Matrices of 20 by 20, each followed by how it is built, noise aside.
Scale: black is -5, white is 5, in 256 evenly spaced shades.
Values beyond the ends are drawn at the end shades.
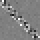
banded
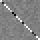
diagonal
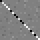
diagonal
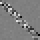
banded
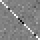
diagonal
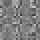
low rank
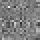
low rank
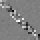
banded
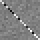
diagonal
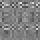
low rank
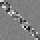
banded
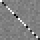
diagonal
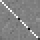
diagonal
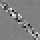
banded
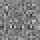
low rank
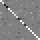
diagonal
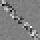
banded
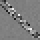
banded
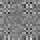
low rank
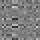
low rank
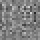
low rank
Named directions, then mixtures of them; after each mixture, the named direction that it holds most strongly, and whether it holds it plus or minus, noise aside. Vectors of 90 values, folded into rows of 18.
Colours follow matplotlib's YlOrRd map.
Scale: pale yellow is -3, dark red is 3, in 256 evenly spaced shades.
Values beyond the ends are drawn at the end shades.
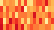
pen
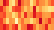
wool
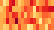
wool, minus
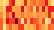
wool, minus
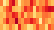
wool, minus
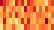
pen, minus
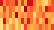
pen, minus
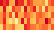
pen, minus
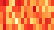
wool, plus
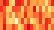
wool, plus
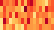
pen, minus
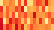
pen, plus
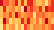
pen, minus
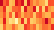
pen, minus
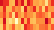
pen, minus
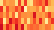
pen, plus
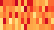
pen, minus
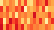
pen, plus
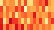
pen, plus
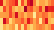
pen, minus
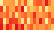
pen, plus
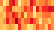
wool, minus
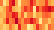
wool, minus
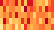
pen, minus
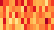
pen, minus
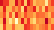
pen, minus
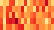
pen, plus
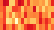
wool, plus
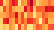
wool, minus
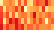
pen, plus
